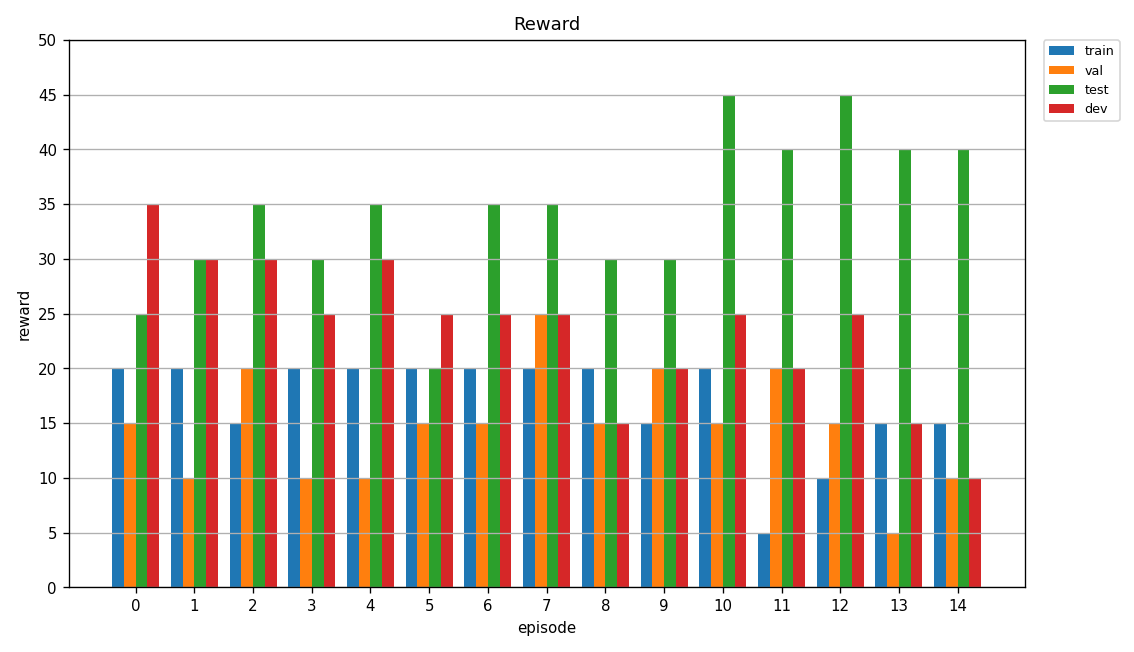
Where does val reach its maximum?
7
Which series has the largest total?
test
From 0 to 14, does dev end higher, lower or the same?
lower
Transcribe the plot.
Title: Reward
x-axis: episode, ticks 0 1 2 3 4 5 6 7 8 9 10 11 12 13 14
y-axis: reward, ticks 0 5 10 15 20 25 30 35 40 45 50
Legend: train, val, test, dev
Values:
train: 20 20 15 20 20 20 20 20 20 15 20 5 10 15 15
val: 15 10 20 10 10 15 15 25 15 20 15 20 15 5 10
test: 25 30 35 30 35 20 35 35 30 30 45 40 45 40 40
dev: 35 30 30 25 30 25 25 25 15 20 25 20 25 15 10
